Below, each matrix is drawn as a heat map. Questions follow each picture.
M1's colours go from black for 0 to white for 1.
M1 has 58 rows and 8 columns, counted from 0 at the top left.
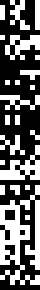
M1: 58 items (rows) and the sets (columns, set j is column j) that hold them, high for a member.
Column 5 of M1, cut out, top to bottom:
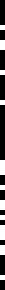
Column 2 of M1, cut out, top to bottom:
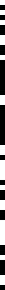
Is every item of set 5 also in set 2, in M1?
no
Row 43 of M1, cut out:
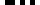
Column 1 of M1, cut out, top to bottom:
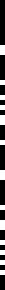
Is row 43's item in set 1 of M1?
no
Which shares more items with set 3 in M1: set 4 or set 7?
set 7
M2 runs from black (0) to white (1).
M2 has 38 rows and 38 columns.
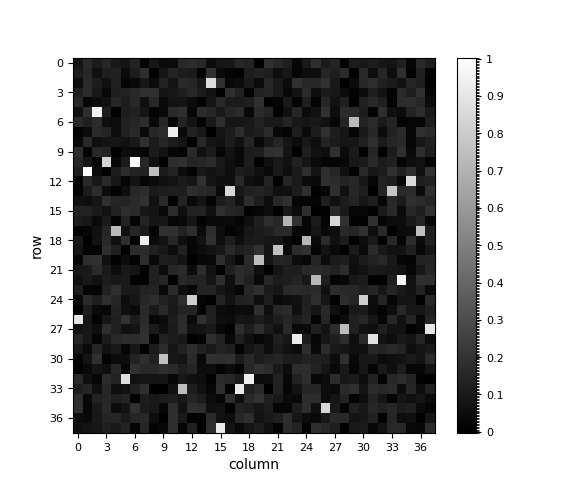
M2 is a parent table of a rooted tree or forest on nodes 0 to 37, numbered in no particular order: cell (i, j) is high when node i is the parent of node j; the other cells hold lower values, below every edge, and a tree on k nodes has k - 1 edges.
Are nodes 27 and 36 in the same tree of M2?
yes
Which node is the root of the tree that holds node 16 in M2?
13
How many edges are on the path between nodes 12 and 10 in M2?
4
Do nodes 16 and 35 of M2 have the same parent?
no
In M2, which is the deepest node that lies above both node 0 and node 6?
18
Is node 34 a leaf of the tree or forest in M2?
yes
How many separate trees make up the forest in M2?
3
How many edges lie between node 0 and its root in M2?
6
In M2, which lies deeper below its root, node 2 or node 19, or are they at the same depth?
node 2
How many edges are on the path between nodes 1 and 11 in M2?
1
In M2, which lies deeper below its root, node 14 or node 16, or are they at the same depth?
node 14
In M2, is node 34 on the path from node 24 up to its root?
no
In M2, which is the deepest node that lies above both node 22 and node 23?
16
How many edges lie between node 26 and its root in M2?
5
